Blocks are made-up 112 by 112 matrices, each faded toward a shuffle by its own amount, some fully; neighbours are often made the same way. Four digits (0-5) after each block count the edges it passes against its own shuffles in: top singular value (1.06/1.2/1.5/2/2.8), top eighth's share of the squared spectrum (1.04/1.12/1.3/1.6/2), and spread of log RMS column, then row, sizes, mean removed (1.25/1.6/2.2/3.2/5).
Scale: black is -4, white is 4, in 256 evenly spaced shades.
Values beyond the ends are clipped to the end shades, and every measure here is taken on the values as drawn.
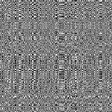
5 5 4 4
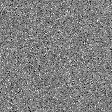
1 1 0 0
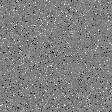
0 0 0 0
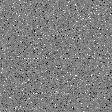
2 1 0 1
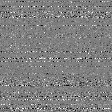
2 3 0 4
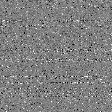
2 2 0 3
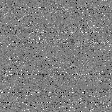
2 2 0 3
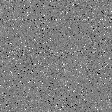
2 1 0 1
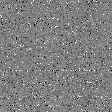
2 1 0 2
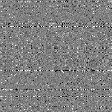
4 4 1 3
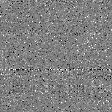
3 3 0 2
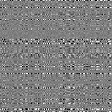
5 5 3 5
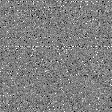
3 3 0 2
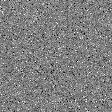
0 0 0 1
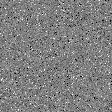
0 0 0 0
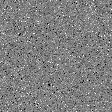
0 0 0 0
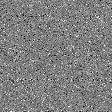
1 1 0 2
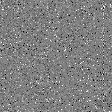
3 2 1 0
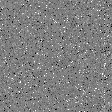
2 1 0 0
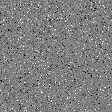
2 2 0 0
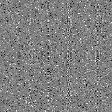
4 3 2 1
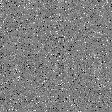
3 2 0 1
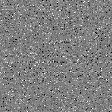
4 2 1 1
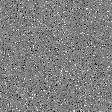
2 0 0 0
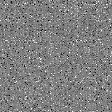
4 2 1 1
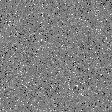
1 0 0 0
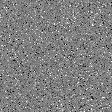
3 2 0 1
